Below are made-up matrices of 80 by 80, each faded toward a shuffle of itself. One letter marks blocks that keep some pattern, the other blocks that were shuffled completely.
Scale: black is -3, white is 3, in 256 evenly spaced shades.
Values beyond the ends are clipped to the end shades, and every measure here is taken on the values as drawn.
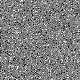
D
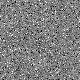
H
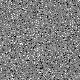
D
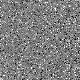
D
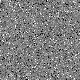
H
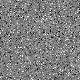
D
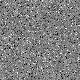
H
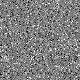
D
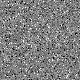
D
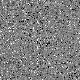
D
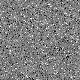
H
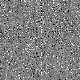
D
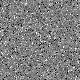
H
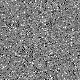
D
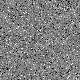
H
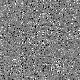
D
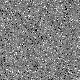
H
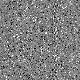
D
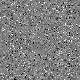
D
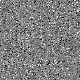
D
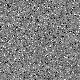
H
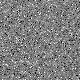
H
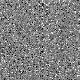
D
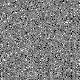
D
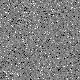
H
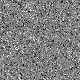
H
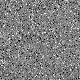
H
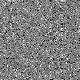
D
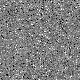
H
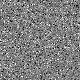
H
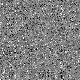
D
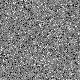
H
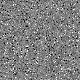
D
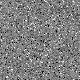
D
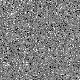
D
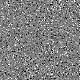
D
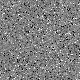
H
